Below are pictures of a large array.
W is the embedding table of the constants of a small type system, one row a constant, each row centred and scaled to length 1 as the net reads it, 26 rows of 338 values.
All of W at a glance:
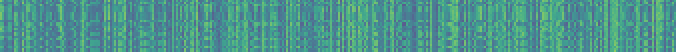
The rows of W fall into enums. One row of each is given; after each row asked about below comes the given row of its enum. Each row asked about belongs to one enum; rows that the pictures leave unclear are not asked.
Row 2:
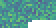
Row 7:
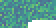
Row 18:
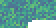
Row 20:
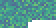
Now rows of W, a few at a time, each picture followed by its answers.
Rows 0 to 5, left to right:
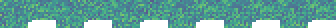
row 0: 7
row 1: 20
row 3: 18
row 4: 18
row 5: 18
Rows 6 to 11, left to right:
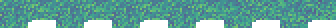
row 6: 7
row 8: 7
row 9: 7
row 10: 20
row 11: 2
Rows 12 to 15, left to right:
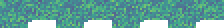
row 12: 2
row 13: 18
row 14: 7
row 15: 18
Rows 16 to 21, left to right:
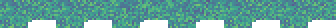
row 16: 20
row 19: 2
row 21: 20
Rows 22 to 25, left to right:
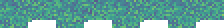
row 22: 20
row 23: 2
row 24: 20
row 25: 20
